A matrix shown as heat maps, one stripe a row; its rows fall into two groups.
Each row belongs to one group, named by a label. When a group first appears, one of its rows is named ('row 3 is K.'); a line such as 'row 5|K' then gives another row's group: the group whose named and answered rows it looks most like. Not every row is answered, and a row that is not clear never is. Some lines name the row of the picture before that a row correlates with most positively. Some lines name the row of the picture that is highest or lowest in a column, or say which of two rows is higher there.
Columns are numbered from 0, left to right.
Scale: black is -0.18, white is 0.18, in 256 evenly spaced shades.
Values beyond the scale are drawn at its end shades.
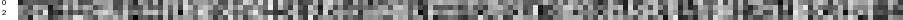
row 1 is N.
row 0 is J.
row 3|N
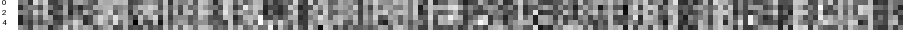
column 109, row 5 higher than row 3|Yes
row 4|J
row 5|N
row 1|J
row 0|N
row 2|N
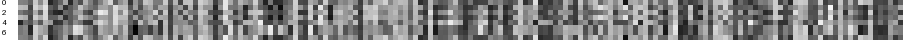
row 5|N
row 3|N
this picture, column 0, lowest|4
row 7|N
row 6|N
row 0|N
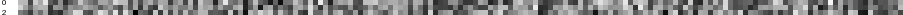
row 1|N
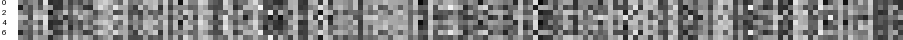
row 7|N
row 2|N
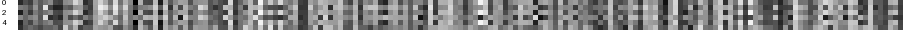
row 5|J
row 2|J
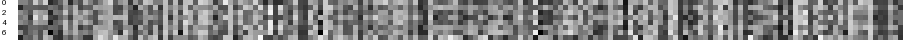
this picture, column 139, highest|3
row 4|N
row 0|N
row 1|J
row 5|J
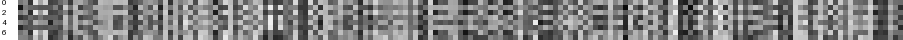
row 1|J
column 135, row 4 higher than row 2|Yes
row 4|N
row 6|N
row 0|N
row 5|J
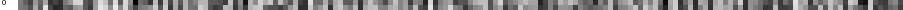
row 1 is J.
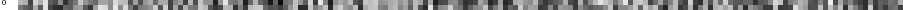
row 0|N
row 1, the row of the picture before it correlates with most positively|1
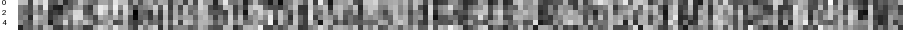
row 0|N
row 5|J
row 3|N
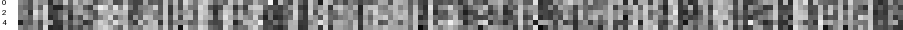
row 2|N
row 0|N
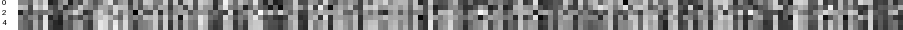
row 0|N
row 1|N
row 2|J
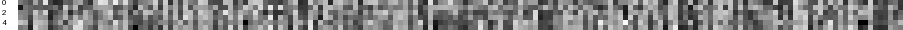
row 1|J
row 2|N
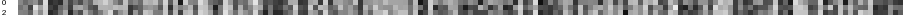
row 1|N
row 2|N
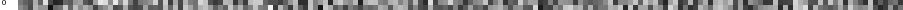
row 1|N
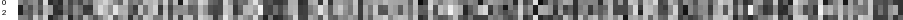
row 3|N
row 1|J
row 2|J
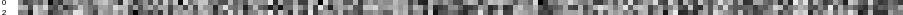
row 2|N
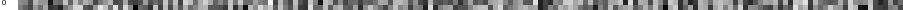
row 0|N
